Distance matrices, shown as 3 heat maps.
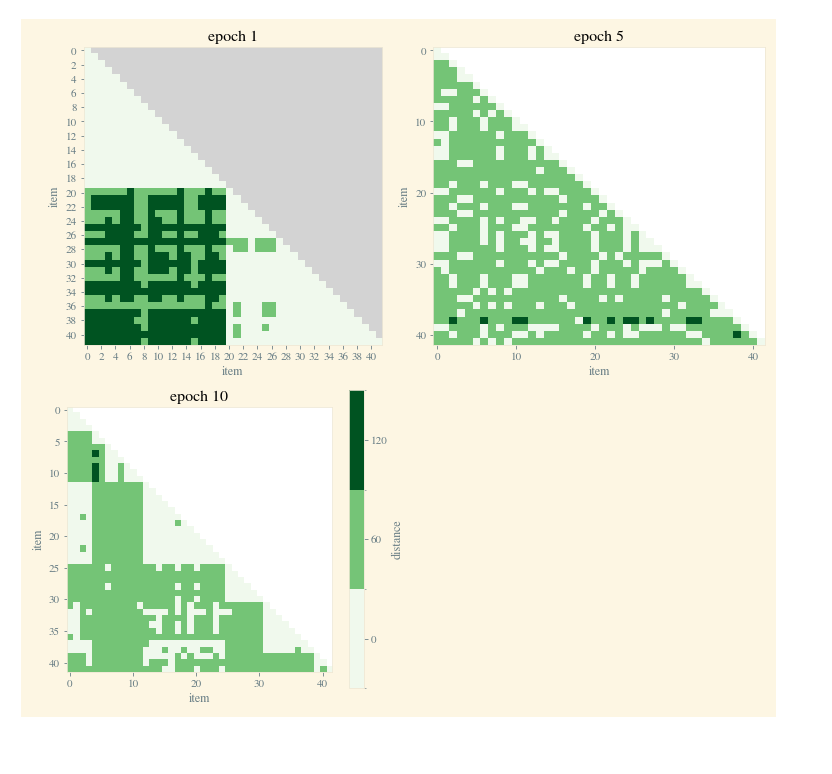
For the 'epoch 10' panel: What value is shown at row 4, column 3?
60
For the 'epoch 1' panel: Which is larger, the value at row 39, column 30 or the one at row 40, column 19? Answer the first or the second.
the second
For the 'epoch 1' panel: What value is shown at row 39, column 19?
120
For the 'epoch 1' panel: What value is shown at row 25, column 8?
60
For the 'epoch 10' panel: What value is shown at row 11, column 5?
60
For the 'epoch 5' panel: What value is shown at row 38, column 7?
60
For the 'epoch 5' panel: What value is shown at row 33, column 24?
60
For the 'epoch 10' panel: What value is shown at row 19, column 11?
60
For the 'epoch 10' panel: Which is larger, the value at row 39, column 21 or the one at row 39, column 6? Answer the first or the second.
the second
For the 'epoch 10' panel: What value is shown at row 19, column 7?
60
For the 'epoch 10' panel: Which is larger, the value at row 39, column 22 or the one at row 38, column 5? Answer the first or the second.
the second
